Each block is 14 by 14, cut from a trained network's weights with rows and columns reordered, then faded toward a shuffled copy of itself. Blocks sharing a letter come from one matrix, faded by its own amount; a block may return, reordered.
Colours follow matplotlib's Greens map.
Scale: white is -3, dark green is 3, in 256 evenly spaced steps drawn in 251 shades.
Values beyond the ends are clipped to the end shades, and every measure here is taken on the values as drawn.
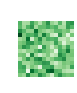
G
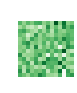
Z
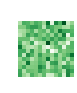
Z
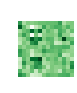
Z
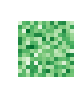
G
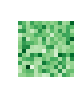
G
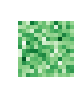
G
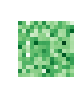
Z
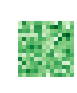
G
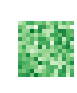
G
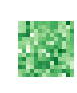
G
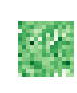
Z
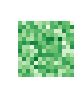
G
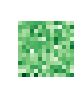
Z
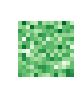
G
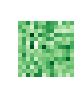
Z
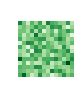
G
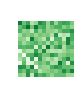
G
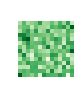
G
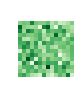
G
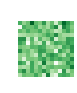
G
